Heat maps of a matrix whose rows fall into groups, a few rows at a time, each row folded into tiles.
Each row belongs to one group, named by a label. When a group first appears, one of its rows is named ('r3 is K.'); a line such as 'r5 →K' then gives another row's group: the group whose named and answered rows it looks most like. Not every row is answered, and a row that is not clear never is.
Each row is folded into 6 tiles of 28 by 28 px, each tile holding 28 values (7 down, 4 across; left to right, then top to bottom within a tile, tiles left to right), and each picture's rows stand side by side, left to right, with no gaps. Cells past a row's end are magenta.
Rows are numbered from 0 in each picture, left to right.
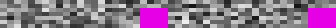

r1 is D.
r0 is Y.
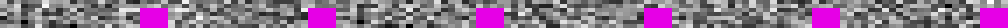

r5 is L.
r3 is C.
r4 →Y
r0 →Y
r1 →L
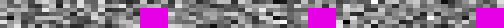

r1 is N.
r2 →L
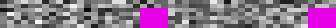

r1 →Y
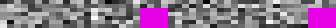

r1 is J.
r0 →L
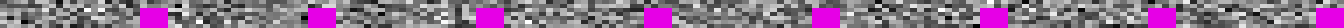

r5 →L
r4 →D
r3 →D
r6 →J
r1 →C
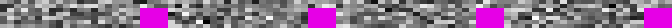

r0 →J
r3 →L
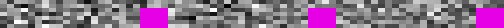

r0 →Y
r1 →N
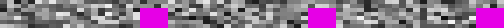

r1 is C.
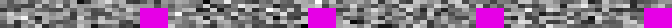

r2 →D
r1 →L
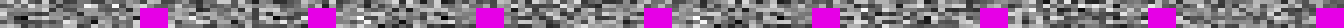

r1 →L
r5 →Y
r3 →C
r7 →D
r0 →N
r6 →J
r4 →J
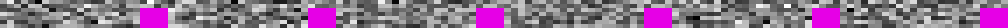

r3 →C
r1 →N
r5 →C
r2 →Y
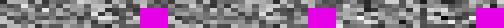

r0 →D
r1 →D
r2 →L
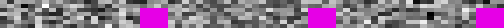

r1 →L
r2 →J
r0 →Y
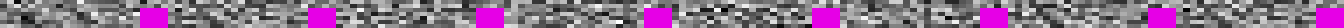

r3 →N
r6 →C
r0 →N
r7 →C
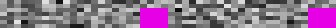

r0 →Y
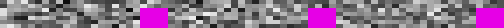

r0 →N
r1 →J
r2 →D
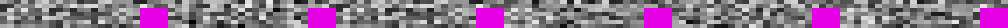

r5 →J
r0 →J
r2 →J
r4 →D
